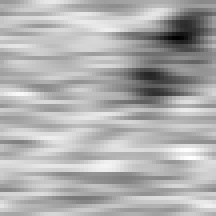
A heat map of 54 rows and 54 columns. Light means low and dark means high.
Histogram: skewed, a long tail of high values. Average level on the scale: 30%. Bumps: two. Ninth with the highest average: top right.
